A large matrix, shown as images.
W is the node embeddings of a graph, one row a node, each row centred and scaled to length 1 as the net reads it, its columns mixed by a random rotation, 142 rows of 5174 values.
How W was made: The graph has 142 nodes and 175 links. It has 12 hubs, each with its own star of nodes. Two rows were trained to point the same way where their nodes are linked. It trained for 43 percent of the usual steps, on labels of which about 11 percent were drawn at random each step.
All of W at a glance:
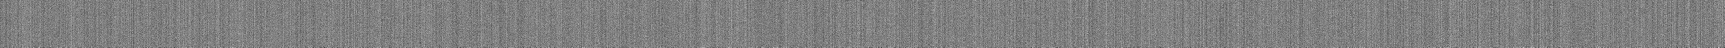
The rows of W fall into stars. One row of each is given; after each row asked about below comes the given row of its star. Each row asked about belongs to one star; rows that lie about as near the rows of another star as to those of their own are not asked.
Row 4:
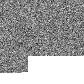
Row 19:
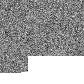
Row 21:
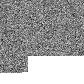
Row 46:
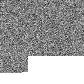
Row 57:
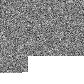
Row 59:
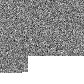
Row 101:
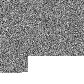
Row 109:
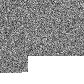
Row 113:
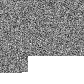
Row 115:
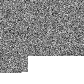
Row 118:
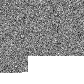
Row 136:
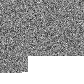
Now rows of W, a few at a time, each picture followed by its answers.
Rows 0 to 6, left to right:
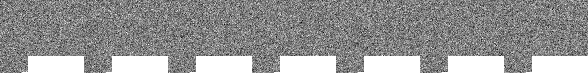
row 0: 46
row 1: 109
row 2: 46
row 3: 136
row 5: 19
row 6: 115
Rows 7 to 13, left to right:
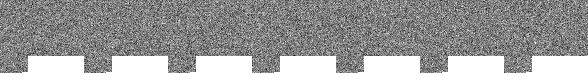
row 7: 113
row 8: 4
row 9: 59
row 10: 101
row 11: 109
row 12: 4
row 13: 4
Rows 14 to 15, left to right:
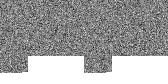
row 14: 21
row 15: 115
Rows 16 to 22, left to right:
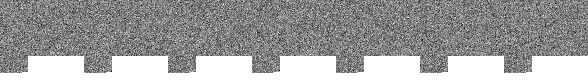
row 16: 136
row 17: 57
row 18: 4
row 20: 109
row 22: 136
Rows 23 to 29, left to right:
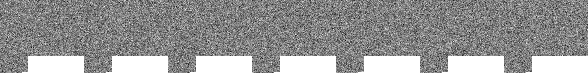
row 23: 4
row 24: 118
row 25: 46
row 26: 46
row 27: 109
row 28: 113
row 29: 115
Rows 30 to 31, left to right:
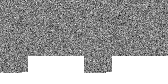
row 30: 118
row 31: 101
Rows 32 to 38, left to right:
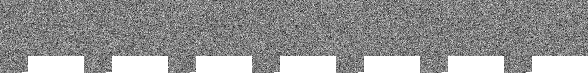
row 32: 115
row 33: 113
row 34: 101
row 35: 118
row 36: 57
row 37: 115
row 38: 115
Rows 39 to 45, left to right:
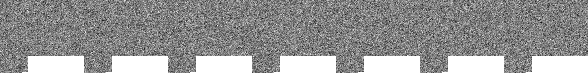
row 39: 21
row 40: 115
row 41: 57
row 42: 19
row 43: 118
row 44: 19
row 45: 21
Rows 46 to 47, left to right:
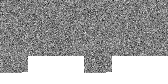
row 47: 115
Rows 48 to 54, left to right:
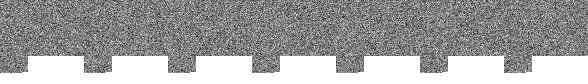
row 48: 59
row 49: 21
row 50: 101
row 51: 4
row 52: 101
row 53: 136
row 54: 136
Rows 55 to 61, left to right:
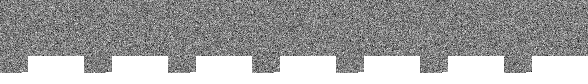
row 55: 46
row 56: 19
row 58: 46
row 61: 57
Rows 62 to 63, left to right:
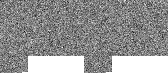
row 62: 4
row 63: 118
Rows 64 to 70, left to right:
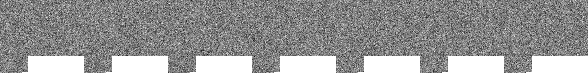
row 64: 101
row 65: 136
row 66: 118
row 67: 109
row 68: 101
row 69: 59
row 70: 4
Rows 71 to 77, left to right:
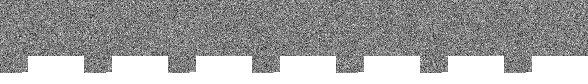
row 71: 57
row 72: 59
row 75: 21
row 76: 46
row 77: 115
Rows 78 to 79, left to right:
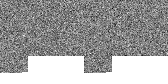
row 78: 59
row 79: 101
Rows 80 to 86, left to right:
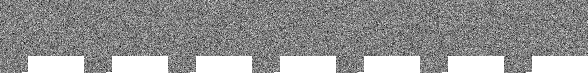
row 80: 19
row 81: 57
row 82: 118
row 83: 57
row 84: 57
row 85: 21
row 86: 113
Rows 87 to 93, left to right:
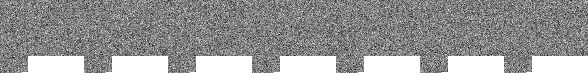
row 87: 136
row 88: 19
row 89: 4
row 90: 109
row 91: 21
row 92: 115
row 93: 57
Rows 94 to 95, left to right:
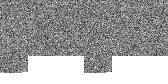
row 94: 136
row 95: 57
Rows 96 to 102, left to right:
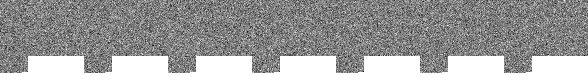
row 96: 136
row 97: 19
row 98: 113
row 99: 57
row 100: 57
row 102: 109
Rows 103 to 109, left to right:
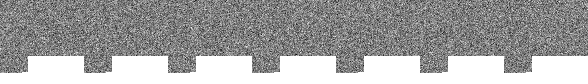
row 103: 101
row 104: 19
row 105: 21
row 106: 109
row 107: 136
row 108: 4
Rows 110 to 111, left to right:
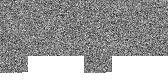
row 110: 21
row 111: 57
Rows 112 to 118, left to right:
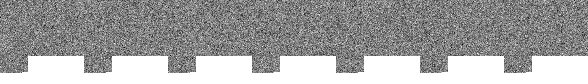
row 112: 101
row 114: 21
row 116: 136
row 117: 109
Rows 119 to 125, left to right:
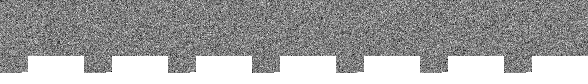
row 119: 4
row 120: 57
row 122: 136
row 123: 19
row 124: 113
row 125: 136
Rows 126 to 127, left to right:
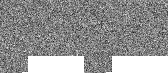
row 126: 46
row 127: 118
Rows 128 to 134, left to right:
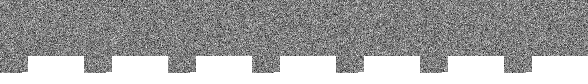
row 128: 59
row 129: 4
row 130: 118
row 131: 46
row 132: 136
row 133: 21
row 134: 101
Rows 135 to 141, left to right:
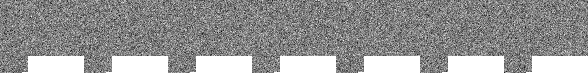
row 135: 21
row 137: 113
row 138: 4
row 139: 21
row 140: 59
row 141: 59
